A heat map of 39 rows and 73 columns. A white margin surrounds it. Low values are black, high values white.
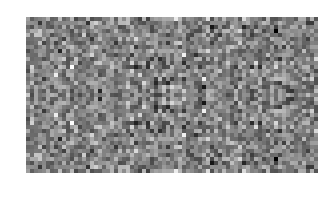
No overall slope runs across the table. Overall the values sit about 50% of the way up the scale. The texture is fine-grained noise. It is mirror symmetric from top to bottom. There are no regular stripes. No single row or column stands out from its neighbours.
